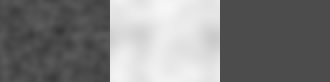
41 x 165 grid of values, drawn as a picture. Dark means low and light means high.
The table splits into one row of 3 panels. Panel 1,1: low, blotchy, faint in contrast. Panel 1,2: very high, smooth, faint in contrast. Panel 1,3: low, flat.
